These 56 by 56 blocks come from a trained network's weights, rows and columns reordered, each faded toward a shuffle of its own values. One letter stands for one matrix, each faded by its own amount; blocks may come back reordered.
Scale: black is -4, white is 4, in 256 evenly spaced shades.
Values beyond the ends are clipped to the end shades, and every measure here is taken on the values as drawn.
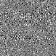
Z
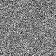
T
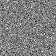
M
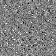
M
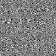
Z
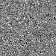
M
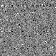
M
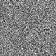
T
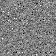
M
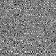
Z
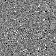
M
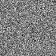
T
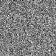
T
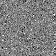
M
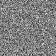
T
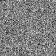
T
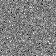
M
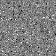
M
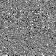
M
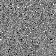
M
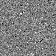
M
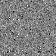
M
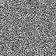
T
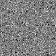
Z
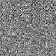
Z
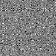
Z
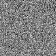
T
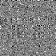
Z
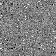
M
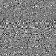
Z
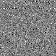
M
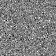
M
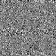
Z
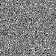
Z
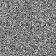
T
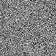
T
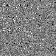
M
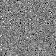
M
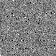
M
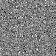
M
